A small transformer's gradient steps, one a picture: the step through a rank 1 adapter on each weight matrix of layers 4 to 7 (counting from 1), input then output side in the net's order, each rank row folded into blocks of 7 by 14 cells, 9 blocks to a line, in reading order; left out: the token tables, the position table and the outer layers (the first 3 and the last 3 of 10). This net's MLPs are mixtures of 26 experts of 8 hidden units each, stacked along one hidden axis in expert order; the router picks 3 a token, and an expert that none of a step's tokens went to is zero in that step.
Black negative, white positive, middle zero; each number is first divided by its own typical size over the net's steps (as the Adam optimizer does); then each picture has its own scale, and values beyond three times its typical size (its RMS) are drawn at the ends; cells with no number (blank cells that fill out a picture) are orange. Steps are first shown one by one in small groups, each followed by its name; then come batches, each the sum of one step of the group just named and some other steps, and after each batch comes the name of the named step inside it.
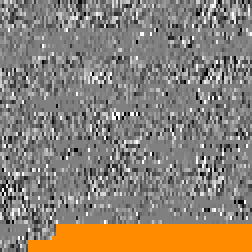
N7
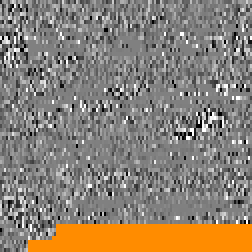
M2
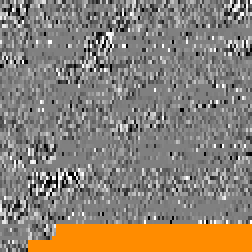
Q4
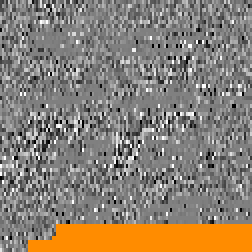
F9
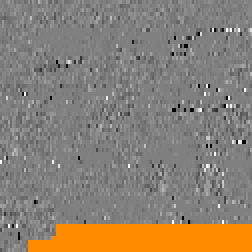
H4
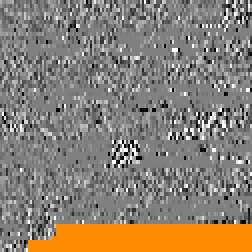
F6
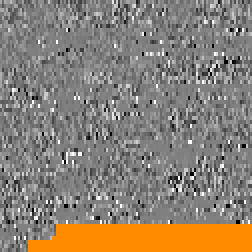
N7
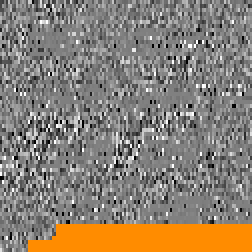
F9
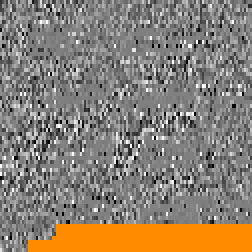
F9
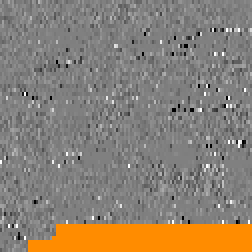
H4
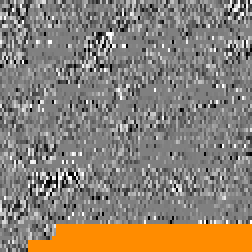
Q4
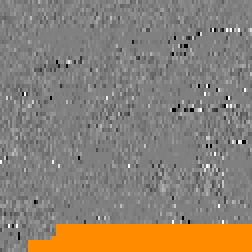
H4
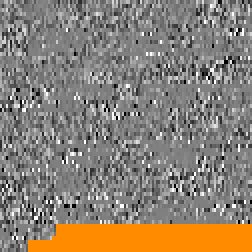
N7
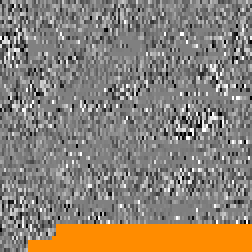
M2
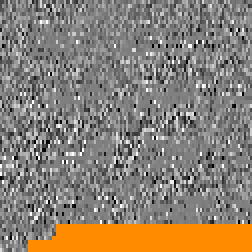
F9
